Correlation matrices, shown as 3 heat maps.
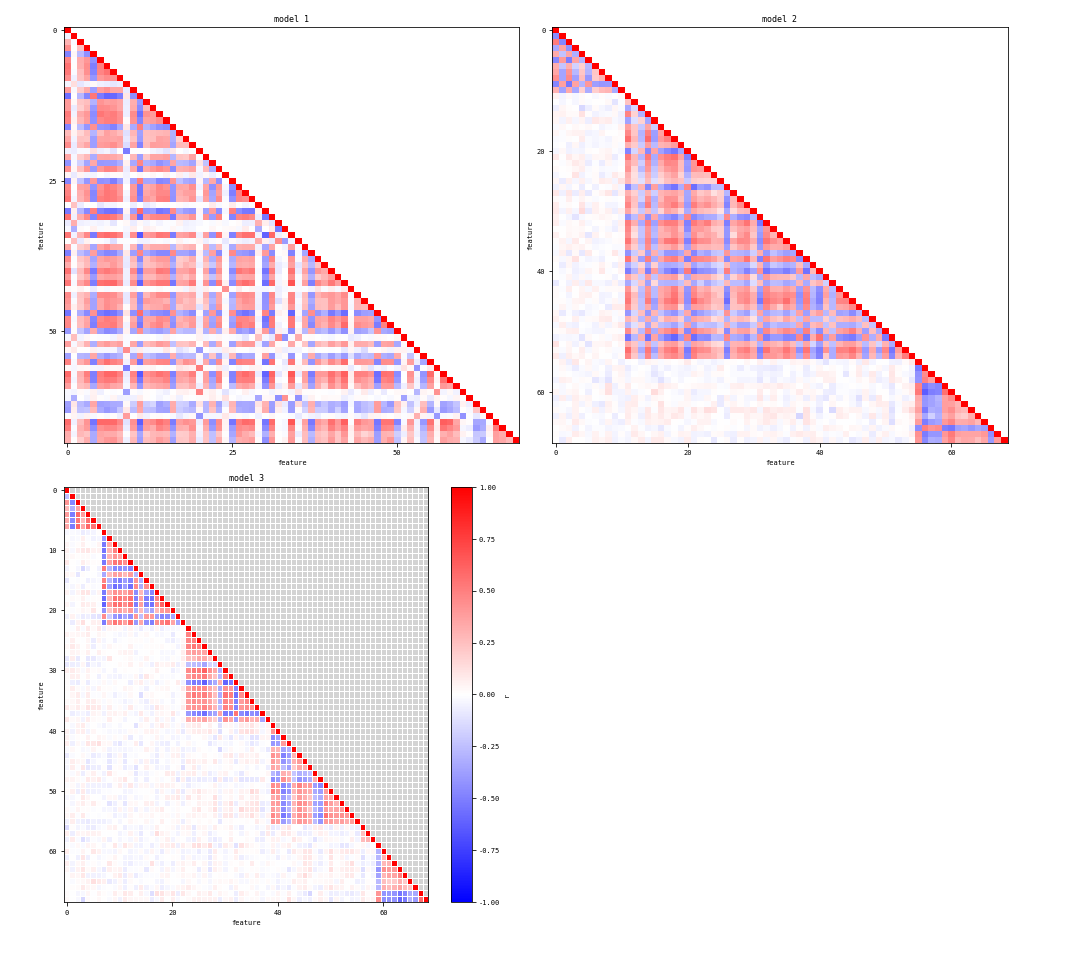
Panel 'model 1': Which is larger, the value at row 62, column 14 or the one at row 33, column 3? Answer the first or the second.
the second
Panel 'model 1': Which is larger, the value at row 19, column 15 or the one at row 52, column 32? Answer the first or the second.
the first
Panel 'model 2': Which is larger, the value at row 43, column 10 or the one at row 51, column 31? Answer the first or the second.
the second
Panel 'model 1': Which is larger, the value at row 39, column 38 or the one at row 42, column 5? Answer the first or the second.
the second
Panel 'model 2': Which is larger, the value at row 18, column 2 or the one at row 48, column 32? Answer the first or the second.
the second
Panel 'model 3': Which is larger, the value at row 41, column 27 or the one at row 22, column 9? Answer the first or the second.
the second
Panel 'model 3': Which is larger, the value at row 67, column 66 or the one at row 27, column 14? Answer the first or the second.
the second
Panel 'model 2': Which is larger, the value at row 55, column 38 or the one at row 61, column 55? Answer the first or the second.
the second
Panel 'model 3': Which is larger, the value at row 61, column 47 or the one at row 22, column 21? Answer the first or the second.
the first
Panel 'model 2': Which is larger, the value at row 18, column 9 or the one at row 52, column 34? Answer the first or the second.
the second
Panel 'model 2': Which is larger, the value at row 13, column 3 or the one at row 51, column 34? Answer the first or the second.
the first
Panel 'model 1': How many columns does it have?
69
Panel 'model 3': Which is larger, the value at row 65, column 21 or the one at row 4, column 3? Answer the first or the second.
the second
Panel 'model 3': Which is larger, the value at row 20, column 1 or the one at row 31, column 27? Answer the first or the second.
the second
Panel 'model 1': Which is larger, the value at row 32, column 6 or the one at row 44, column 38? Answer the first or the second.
the second
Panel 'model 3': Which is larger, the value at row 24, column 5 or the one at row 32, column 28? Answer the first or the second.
the first
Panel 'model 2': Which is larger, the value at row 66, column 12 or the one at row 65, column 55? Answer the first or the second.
the second
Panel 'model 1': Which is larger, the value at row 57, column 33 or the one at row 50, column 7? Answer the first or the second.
the first
